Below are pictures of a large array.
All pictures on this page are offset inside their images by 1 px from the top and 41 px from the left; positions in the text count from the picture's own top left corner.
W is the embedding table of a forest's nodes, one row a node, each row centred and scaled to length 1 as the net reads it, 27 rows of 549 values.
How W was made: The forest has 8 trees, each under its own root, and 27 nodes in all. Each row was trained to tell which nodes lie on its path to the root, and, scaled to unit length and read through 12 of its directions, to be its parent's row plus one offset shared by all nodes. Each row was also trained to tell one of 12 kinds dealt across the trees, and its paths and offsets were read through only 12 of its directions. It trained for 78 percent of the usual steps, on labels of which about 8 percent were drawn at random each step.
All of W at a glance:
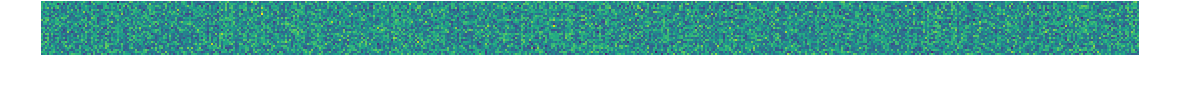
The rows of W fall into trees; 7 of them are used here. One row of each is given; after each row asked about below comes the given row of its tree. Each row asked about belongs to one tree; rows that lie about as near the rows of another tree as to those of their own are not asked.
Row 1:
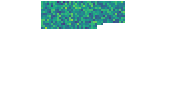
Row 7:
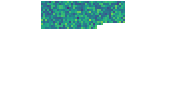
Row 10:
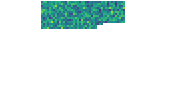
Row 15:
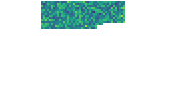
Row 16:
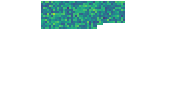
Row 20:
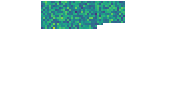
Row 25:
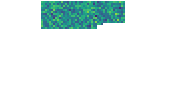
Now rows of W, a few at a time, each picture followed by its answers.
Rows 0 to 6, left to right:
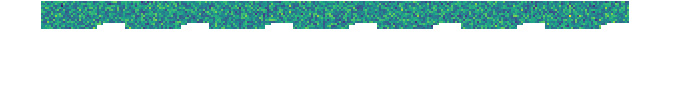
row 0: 25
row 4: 1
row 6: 20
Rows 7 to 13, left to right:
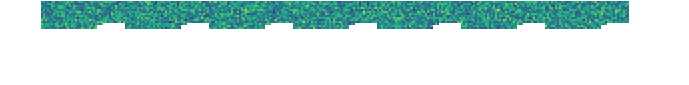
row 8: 1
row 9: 16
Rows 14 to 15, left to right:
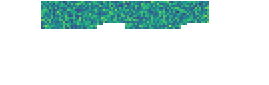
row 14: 10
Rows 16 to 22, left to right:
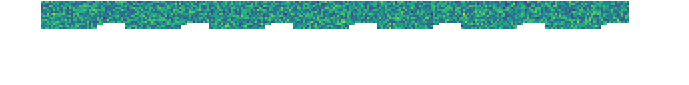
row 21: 7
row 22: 16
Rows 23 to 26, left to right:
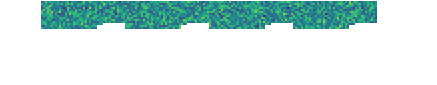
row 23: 10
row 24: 15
